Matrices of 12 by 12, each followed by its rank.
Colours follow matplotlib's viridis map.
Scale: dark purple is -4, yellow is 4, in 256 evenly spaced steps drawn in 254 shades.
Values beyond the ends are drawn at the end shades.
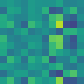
two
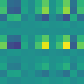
one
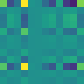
one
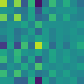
two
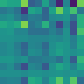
two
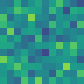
full rank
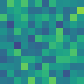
full rank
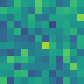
full rank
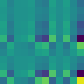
one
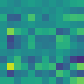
two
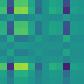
one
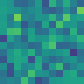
full rank
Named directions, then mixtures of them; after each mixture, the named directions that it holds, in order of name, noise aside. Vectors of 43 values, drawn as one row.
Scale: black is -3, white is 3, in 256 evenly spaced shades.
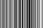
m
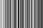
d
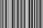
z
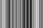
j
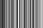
d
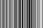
m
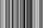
j, z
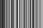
d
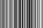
m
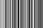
d, z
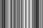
j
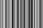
j, z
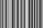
z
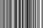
m, z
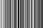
d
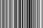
m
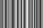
m, z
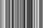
j, z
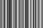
z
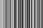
d, m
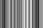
j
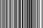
m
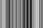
j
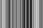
j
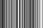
d, m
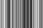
j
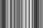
j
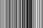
j, m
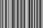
z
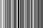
d
